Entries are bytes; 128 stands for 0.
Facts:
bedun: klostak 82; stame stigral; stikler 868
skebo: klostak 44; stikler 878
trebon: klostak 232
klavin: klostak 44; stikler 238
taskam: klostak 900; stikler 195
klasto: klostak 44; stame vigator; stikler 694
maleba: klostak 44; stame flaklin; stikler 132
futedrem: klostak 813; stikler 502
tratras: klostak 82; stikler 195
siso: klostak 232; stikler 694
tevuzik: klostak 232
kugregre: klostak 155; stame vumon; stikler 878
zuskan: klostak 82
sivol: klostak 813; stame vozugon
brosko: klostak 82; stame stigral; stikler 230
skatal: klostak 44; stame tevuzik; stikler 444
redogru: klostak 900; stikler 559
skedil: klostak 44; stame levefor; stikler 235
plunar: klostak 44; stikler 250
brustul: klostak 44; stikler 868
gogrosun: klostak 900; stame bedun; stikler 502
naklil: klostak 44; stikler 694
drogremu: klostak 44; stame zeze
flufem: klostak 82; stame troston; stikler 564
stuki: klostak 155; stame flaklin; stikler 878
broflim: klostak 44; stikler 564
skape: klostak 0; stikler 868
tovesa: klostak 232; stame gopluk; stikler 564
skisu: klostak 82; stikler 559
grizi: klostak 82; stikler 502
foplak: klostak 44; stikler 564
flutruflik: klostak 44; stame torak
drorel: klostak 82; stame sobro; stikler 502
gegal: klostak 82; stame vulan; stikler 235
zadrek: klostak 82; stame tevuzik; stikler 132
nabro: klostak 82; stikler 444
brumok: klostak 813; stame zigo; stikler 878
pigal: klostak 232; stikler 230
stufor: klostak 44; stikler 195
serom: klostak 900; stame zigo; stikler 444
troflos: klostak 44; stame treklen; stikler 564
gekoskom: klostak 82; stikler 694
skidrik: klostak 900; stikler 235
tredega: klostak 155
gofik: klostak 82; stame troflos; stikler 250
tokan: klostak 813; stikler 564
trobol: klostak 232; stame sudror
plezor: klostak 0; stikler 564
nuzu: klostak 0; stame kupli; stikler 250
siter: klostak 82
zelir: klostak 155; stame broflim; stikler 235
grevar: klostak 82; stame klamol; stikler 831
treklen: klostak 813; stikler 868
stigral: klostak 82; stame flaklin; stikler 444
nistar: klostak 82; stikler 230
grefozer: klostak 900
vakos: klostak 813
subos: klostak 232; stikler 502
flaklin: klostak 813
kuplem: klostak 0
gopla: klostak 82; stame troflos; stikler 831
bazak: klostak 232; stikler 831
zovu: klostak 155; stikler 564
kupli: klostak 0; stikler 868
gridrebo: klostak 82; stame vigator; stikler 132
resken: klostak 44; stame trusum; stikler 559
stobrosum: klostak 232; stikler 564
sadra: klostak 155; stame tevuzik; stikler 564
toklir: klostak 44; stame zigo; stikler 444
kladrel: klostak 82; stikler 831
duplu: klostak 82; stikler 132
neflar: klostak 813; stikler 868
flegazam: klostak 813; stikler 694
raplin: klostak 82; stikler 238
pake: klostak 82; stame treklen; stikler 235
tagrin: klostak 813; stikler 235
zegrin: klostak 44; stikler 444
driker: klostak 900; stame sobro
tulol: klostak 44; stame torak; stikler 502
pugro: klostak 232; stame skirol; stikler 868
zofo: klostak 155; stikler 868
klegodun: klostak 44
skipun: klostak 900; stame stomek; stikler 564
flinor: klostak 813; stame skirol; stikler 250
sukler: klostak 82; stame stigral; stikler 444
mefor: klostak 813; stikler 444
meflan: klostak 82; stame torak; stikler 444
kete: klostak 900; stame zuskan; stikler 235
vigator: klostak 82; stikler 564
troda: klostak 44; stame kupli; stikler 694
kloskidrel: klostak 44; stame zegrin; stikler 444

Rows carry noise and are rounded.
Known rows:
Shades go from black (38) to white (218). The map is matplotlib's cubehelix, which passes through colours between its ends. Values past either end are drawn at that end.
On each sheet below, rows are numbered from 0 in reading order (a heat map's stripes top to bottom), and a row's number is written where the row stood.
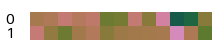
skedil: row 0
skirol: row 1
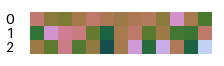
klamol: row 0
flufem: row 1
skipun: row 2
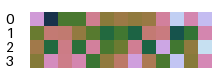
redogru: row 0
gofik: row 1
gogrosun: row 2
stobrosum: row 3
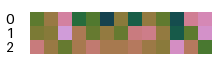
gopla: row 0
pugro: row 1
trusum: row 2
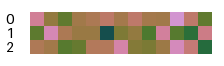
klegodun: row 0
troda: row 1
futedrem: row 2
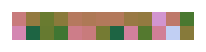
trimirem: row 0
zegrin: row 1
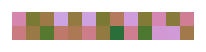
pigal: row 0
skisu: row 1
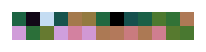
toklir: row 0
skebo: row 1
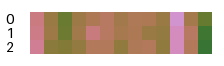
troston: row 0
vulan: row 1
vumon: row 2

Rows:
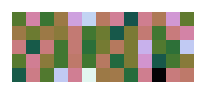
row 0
flaklin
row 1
resken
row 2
driker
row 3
flinor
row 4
stuki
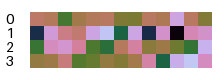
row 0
plunar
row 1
bedun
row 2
tovesa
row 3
bazak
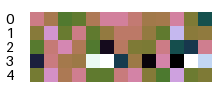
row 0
neflar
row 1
gekoskom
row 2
troflos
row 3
stigral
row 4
vigator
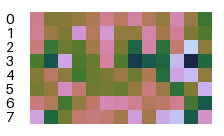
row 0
brustul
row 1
nistar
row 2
nabro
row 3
zigo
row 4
kladrel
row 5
trobol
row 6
tagrin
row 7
taskam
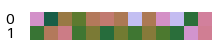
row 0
skidrik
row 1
grevar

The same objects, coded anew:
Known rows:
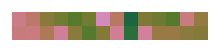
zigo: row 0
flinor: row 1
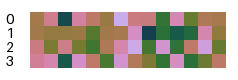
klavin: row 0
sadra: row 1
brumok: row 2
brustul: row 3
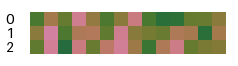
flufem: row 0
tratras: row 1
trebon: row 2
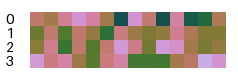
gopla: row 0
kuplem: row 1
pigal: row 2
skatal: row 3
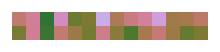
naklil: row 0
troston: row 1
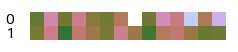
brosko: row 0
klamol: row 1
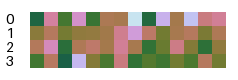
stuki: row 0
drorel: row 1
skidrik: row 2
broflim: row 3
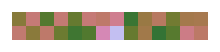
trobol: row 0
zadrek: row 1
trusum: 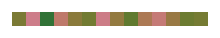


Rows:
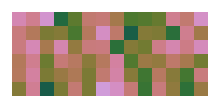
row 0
meflan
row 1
tevuzik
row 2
kloskidrel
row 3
sivol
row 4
gegal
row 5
raplin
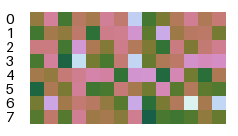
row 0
gogrosun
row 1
kugregre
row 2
skedil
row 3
maleba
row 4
pake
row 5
skisu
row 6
sukler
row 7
skipun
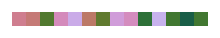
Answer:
treklen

